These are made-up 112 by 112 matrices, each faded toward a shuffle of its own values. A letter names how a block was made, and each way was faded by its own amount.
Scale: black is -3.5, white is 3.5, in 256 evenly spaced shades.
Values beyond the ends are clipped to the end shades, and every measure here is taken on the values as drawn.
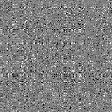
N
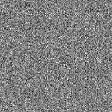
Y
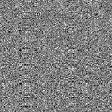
Y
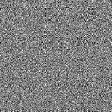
Y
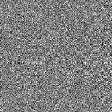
Y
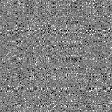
N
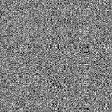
Y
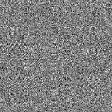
Y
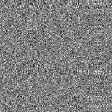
Y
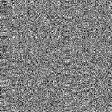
Y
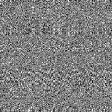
Y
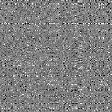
N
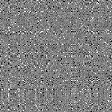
N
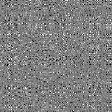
N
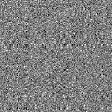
Y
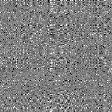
N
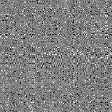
N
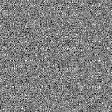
Y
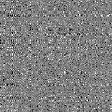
N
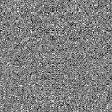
Y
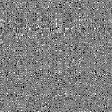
N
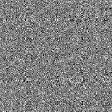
Y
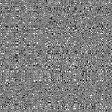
N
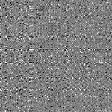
N
